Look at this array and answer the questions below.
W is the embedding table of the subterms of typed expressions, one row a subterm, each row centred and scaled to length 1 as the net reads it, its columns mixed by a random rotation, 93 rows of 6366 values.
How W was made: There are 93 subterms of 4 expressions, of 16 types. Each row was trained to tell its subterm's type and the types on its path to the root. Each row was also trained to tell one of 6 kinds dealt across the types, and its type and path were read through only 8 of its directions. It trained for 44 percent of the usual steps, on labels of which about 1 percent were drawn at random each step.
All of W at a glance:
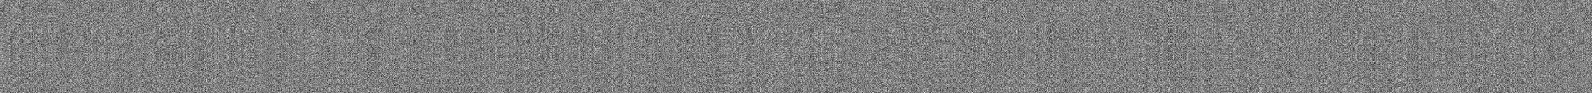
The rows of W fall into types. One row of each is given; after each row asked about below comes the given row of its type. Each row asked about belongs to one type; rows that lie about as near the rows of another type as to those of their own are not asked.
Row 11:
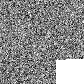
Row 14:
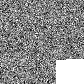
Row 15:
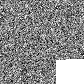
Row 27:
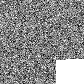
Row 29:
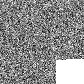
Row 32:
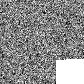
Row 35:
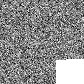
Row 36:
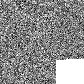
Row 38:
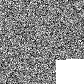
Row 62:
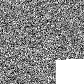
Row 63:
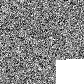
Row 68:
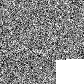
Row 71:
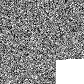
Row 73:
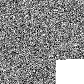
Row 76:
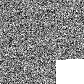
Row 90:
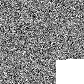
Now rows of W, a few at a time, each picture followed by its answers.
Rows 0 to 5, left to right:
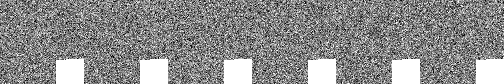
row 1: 29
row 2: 90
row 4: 63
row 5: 11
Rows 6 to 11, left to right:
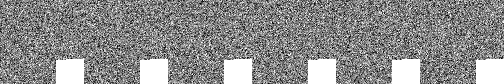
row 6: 35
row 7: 29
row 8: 71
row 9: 90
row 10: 71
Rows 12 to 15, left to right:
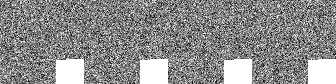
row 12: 90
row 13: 35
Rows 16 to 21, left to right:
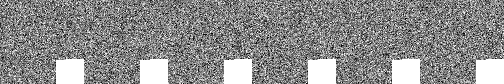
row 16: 15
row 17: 63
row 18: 11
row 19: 29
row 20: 76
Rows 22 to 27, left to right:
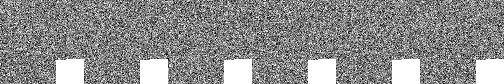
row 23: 15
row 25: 90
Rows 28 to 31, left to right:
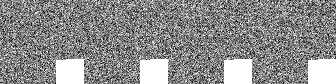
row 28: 29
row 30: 32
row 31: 32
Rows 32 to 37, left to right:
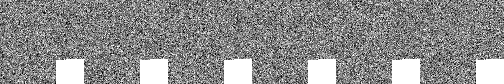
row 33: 11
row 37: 76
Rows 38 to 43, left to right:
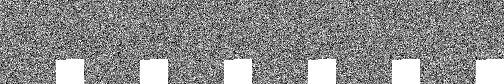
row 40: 14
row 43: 71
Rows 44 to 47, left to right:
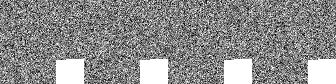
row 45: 62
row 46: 73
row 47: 32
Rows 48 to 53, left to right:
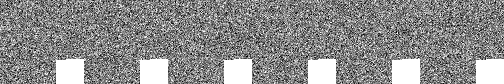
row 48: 76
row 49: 76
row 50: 38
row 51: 32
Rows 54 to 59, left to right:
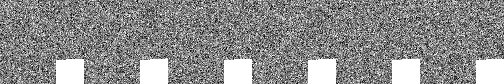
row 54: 15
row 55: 36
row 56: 29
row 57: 36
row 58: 14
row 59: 32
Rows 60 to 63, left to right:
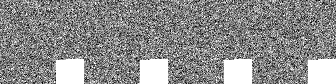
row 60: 76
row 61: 71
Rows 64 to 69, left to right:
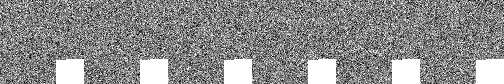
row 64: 15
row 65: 11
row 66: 15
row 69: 90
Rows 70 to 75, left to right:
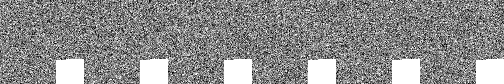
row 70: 29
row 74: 14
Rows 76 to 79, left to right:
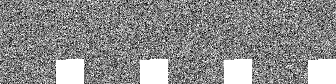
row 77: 38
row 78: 62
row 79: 73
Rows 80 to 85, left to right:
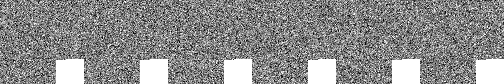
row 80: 73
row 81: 73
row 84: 62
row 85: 76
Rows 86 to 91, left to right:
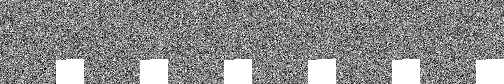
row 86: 32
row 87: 73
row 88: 71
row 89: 90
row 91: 63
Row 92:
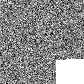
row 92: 38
